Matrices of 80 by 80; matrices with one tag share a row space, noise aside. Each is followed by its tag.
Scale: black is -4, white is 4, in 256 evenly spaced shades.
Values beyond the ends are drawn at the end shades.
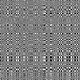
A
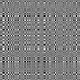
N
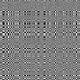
N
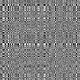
N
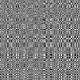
A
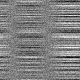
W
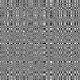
A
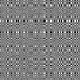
A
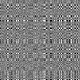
A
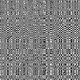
A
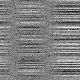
W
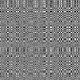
A
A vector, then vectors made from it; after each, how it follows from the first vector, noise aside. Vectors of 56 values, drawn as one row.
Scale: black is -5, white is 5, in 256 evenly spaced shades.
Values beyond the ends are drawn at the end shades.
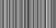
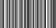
scaled up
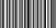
scaled up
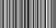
scaled up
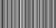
wrapped around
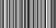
scaled up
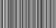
wrapped around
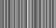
wrapped around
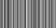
wrapped around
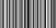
scaled up
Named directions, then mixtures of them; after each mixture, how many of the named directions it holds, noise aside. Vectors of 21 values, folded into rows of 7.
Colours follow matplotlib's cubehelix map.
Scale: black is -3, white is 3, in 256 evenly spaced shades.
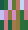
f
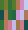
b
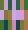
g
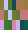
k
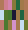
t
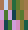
two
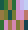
two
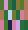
one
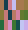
one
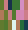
three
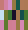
one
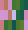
one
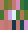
two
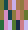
one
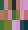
three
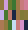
three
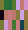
three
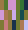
two
